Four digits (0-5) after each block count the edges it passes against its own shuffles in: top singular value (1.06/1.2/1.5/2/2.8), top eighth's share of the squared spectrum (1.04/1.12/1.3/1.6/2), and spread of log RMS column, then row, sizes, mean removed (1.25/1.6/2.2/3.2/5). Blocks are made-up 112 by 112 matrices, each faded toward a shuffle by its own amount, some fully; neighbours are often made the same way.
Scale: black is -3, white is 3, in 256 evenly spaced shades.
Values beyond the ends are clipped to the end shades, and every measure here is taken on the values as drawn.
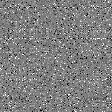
4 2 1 1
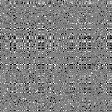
5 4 3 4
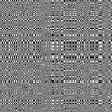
5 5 4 4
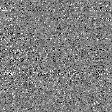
1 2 2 3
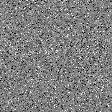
0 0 0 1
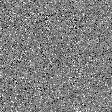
0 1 1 1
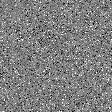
0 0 0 0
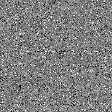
1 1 2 2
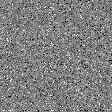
1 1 1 1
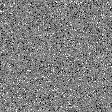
0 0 0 1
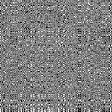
5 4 3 3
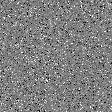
0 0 0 0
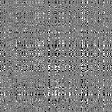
5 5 4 4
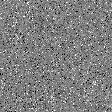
2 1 0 0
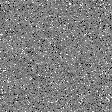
1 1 0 0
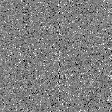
3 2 1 1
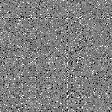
4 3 2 2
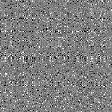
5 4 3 3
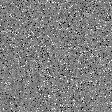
2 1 0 0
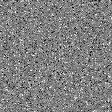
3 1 0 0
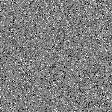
0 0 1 0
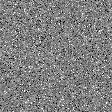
0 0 0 0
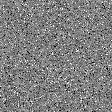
0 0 0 0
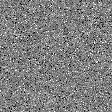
0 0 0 0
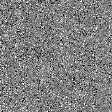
1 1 3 0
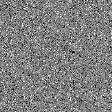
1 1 2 0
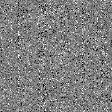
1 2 3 0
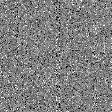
1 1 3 0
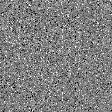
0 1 2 0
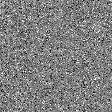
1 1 2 0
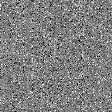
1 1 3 0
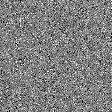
0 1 2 0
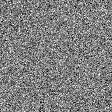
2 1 0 0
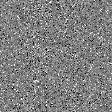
1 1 2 0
